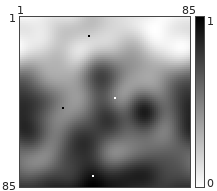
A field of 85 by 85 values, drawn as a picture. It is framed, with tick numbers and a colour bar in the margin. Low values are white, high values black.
Lone odd cells: 4, 2 higher and 2 lower than their neighbours. Ninth with the highest average: bottom middle. Ninth with the lowest average: top right. Odd rows or columns: none. Slope: up to the bottom.
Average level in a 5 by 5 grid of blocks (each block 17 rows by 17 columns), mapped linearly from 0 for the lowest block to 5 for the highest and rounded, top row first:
01110 / 22322 / 43444 / 44444 / 45554
